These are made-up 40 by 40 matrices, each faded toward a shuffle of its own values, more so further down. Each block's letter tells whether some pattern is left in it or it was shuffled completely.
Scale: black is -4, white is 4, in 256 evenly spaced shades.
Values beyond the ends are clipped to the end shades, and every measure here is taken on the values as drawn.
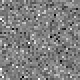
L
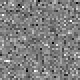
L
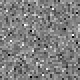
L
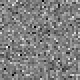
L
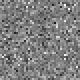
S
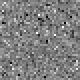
L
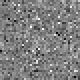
S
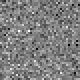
L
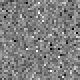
L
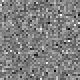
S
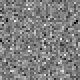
L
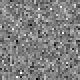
L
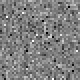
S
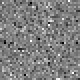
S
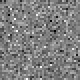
L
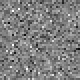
L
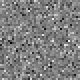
S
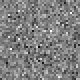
L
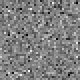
L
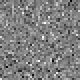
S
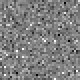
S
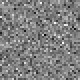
S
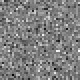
S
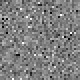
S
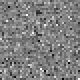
L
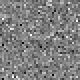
L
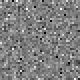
L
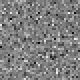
L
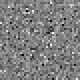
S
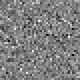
S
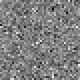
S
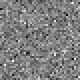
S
